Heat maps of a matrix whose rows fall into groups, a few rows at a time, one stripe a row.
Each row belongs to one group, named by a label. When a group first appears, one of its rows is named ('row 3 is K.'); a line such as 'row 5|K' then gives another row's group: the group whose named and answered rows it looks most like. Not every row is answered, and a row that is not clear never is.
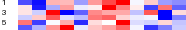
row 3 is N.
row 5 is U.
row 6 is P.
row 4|N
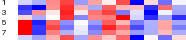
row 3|P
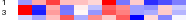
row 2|U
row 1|P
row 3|U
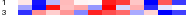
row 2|P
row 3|N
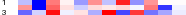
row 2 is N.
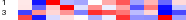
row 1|N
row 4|U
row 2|N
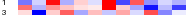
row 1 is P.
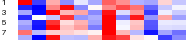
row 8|N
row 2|P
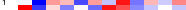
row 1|N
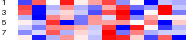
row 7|P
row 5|N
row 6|P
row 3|U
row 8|U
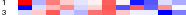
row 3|N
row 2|P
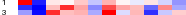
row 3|P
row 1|U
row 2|P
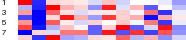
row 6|U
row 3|N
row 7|P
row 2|P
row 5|N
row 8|N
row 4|P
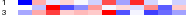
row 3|P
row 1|P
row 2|N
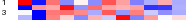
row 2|P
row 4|N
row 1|U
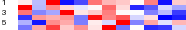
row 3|U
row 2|U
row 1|N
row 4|N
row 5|N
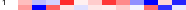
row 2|N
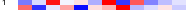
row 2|U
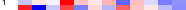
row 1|P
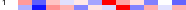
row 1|U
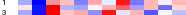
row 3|P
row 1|N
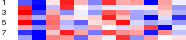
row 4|U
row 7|P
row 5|U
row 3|U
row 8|N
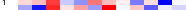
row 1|N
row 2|P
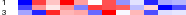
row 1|P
